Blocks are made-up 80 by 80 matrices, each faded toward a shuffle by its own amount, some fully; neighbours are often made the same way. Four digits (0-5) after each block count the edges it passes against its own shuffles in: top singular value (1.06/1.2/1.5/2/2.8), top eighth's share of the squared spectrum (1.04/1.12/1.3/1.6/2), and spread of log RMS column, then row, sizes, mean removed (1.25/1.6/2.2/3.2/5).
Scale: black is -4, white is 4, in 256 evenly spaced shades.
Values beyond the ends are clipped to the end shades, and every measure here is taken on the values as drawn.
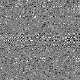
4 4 1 3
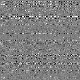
4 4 2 4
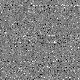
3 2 0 2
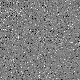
3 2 0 0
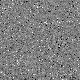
0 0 0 0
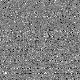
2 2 0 2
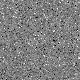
0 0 0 0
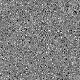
3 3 1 1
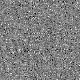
3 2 1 1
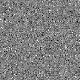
3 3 1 1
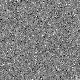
1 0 0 0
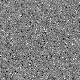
3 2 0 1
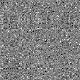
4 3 1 2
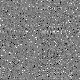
3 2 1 0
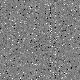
2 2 1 0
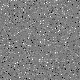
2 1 0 0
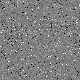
2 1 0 0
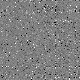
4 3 1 1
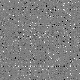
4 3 1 1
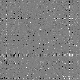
4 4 2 2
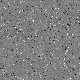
0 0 0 0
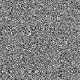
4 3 2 1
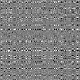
5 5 3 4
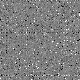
3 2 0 1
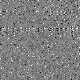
4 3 1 2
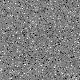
2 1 0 0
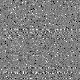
4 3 1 2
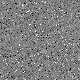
0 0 0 0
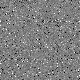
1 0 0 1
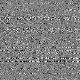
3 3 0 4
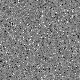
0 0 0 0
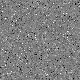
0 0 0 0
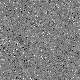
0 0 0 0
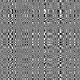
5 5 4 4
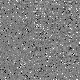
3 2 1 0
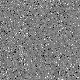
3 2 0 0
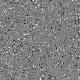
2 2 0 0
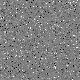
2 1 0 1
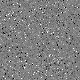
2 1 0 0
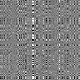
5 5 4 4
